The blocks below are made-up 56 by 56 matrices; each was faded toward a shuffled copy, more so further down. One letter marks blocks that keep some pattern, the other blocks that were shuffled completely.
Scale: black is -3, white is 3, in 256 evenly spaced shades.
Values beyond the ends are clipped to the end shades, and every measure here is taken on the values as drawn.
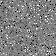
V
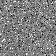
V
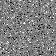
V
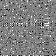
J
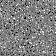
V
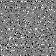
J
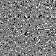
J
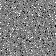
V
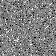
V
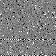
J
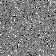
V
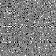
J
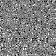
J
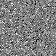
V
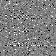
J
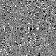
J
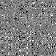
J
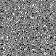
J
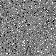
V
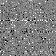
J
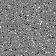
V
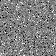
V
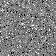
V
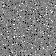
V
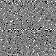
J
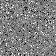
V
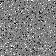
V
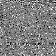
J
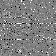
J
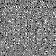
J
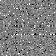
J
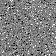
V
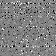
J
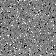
V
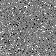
V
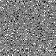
J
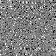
J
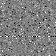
J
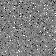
V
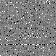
J
